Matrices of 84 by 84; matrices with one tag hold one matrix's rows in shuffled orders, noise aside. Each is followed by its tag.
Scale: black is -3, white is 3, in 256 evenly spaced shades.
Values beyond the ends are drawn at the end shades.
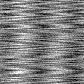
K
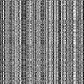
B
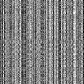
B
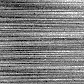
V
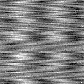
K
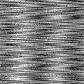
K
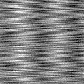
K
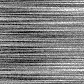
V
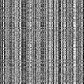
B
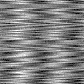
K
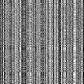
B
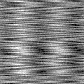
K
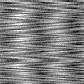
K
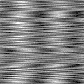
K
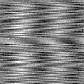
K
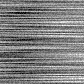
V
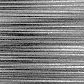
V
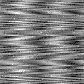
K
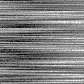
V
